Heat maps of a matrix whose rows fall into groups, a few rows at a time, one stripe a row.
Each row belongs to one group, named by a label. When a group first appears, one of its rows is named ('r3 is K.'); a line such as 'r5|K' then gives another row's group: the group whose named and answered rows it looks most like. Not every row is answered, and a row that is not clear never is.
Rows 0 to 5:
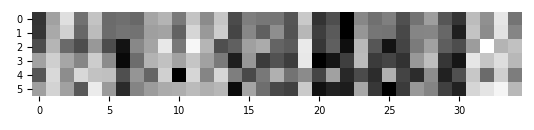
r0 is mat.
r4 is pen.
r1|mat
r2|mat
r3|mat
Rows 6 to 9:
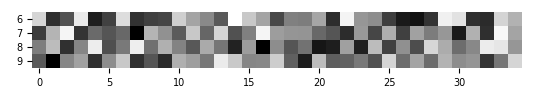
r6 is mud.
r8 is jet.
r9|mud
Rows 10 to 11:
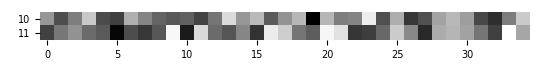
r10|mud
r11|pen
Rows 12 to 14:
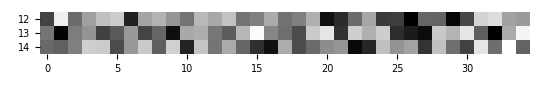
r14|pen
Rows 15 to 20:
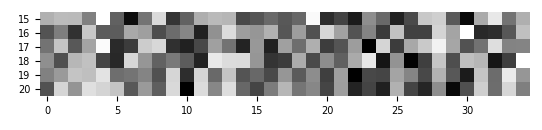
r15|mat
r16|mud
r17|jet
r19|pen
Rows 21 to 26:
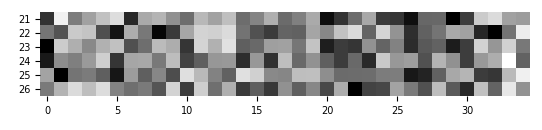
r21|mat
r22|mud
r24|jet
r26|pen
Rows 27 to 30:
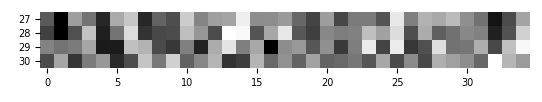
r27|mud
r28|mud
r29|mud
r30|jet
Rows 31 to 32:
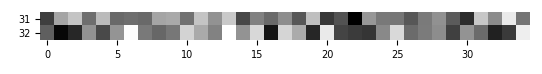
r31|mat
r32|mud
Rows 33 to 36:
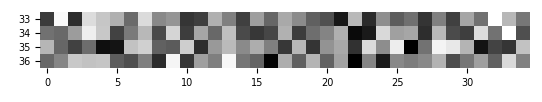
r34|pen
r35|mud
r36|pen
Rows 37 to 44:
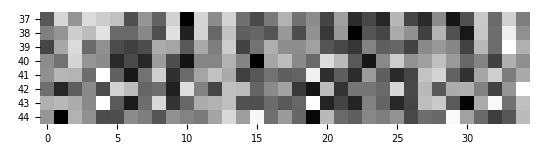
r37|pen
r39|mat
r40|pen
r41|mat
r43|mat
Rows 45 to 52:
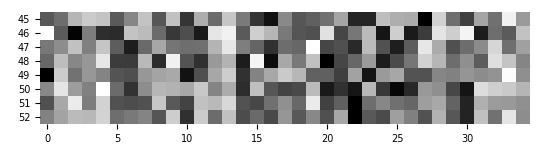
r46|mud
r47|mat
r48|jet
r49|jet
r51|mat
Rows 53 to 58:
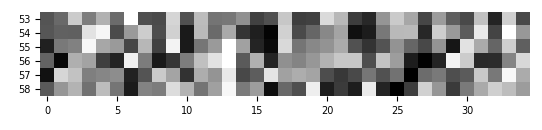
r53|pen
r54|pen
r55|pen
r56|mud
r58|mat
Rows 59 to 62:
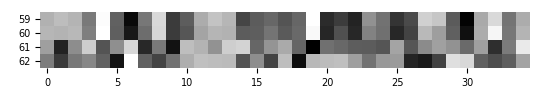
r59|mat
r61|mud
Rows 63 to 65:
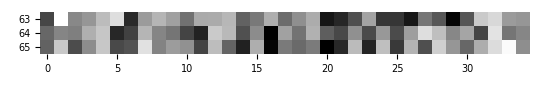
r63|mat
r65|jet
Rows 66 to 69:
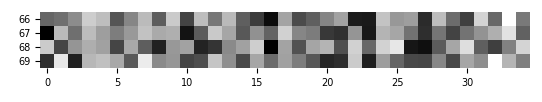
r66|pen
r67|jet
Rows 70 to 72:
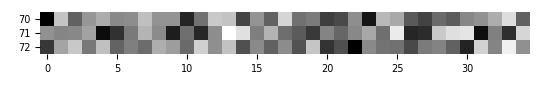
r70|jet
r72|mat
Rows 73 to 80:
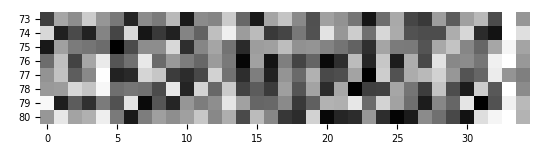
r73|pen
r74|mud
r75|jet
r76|jet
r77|jet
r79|mud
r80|mat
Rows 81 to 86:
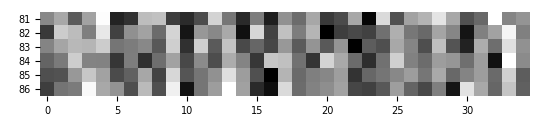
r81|jet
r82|jet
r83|pen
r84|pen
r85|pen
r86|pen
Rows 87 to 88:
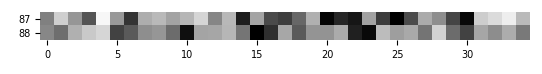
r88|pen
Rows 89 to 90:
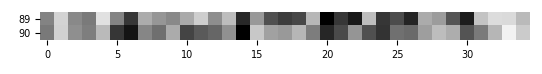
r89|mat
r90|jet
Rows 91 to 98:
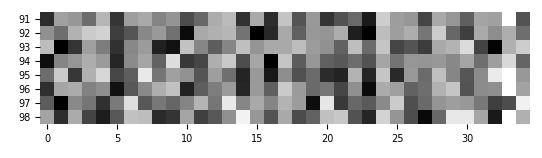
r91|jet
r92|pen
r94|jet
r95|jet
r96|jet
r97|mud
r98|mud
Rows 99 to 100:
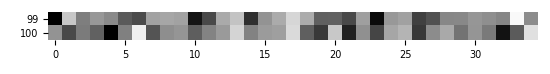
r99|jet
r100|mud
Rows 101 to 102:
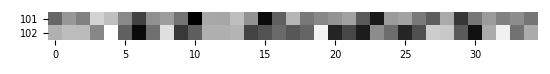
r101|pen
